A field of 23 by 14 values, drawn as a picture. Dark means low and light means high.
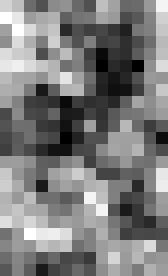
Average level on the scale: 50%. Ninth with the highest average: top left. Stripes: none. Ninth with the lowest average: centre.
